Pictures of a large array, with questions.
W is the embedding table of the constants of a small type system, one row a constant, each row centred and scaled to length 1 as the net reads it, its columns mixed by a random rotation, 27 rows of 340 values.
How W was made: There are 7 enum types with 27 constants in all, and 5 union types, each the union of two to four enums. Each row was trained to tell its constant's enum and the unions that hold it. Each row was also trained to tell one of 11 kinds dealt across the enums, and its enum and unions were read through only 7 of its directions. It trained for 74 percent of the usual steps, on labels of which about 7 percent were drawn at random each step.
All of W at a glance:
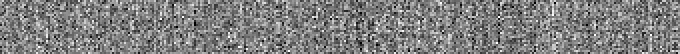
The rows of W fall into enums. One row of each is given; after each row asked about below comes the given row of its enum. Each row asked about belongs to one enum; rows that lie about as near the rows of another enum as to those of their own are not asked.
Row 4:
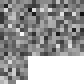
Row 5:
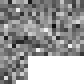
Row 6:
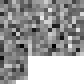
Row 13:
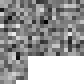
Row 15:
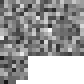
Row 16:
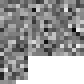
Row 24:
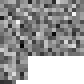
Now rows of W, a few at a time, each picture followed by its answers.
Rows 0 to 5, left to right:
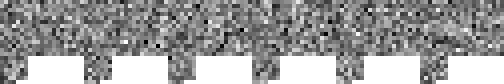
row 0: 13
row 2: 6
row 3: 4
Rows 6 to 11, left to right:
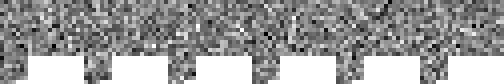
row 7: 6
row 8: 13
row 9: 6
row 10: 24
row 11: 5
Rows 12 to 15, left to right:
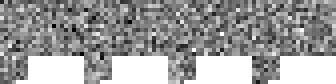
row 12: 5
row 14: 4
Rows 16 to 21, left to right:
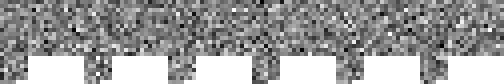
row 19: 5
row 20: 4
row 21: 6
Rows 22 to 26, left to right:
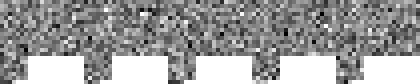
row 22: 24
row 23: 5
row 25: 4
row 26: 15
